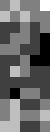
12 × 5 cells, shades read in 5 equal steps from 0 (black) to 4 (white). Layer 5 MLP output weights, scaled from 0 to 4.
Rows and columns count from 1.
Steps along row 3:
same up down up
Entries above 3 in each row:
1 0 0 0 0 0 0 0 0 0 0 0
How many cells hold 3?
9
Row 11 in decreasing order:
3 3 2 2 2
